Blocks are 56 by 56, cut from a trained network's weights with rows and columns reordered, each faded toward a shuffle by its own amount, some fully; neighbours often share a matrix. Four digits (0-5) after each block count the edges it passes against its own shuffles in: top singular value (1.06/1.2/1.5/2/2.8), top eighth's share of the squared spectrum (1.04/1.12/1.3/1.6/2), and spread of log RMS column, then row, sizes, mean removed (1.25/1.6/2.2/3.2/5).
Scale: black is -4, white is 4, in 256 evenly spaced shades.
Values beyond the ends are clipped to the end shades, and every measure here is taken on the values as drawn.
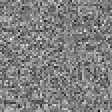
3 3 1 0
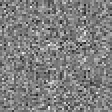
3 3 2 0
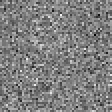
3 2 1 0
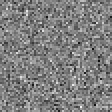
0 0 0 0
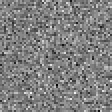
0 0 0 0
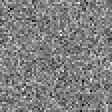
0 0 0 0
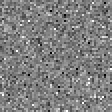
0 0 0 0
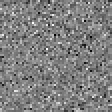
0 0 0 0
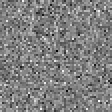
0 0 0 0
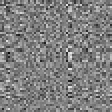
4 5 3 2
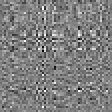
4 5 3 3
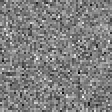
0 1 0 0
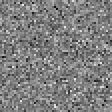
0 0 0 0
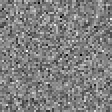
0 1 0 0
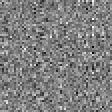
3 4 2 1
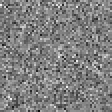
2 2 1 0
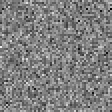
1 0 0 0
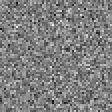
2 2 0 0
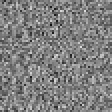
4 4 2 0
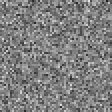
1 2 0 0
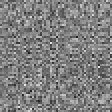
4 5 3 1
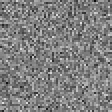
2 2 0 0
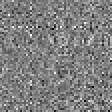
3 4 2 2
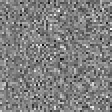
3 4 2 2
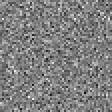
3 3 1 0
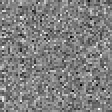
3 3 2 0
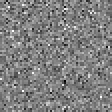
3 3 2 0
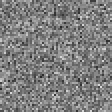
2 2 0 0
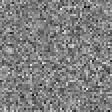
2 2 0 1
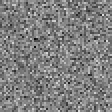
1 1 0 0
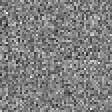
3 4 2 1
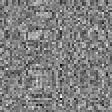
4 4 2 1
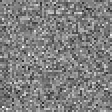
2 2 0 0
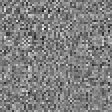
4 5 3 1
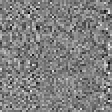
3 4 2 1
